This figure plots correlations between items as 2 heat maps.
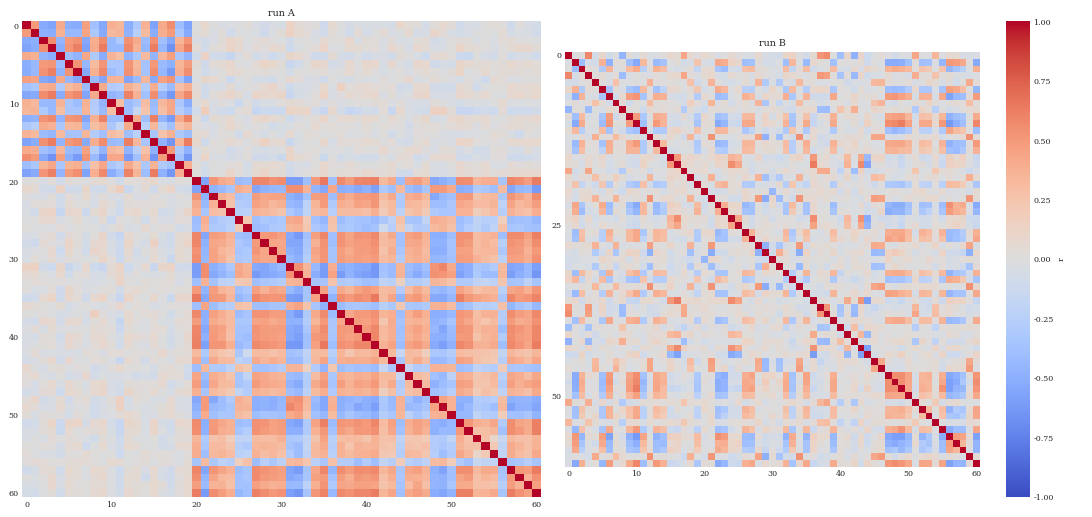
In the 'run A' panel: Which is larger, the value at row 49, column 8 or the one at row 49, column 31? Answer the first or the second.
the second
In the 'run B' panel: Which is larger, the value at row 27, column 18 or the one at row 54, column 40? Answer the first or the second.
the first
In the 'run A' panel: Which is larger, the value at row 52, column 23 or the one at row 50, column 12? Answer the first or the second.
the first
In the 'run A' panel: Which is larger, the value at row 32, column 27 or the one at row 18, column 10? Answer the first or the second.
the second
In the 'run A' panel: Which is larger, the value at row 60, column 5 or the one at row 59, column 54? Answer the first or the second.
the second
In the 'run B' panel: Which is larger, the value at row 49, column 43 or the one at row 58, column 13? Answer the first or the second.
the first
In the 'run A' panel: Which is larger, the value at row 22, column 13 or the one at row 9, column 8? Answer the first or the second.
the second
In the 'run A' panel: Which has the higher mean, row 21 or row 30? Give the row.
30
